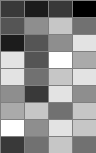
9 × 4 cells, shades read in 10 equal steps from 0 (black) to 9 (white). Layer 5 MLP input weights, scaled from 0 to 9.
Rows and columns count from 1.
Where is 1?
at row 1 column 2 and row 3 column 1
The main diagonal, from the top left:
2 5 5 6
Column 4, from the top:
0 4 8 6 8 5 7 7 4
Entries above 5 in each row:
0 1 1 3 3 1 3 3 1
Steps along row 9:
up up down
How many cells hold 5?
5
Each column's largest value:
9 7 9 8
